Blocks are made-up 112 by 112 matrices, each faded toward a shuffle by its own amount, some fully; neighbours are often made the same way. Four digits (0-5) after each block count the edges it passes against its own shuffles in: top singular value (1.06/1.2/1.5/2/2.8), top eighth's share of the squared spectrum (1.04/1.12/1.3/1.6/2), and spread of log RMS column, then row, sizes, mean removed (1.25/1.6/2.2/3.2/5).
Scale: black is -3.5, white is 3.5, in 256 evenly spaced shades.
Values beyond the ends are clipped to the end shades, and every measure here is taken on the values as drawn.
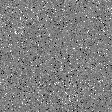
0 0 0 0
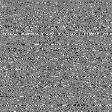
2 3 0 4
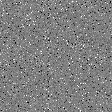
2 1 0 0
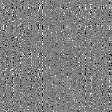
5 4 3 2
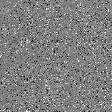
3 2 1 0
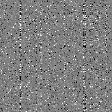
4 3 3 1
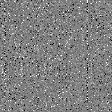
4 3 2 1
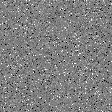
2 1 0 0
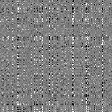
5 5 4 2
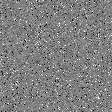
1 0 0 0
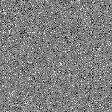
3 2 1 1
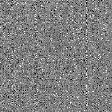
4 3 3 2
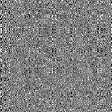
5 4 3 3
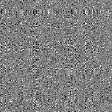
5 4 3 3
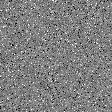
0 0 0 0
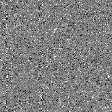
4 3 2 1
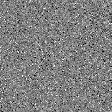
3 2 1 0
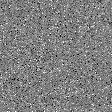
2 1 0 0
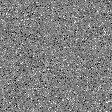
0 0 0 0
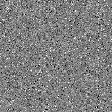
3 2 1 1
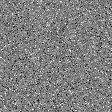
1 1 0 0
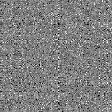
4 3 2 2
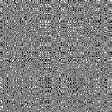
5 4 3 3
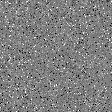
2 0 0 0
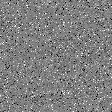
2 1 0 0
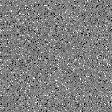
4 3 2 2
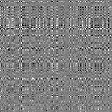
5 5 4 4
